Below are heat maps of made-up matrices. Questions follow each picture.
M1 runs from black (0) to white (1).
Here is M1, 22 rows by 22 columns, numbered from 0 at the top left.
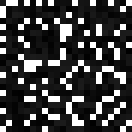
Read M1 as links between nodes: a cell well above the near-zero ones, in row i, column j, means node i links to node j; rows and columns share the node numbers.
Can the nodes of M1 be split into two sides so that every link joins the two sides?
no
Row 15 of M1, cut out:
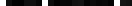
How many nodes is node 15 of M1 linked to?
3
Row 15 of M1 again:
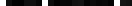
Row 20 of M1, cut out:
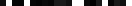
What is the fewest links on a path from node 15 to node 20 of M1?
3
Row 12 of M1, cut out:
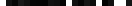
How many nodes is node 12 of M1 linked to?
5
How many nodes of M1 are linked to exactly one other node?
0
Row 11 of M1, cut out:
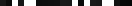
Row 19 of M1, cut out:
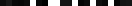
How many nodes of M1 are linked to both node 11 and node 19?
3
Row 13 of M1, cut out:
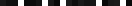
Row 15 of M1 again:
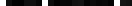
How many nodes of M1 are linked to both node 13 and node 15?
1
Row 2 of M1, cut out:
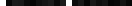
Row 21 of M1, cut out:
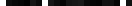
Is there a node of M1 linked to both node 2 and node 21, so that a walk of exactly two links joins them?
yes
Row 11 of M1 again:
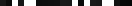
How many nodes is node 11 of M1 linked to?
7
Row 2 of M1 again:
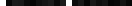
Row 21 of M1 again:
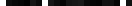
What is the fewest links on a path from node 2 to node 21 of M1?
2
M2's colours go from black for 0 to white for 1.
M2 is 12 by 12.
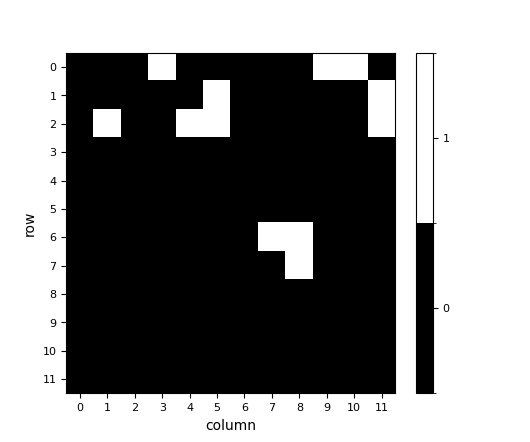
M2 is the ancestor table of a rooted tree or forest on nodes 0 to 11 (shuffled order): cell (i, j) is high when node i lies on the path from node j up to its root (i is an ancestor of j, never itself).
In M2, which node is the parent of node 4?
2
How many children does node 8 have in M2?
0
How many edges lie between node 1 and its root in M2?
1
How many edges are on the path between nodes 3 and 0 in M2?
1
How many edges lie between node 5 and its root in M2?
2
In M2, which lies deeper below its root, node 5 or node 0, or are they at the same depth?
node 5
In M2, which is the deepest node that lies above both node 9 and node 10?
0
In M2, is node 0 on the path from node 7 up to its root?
no
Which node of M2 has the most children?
0
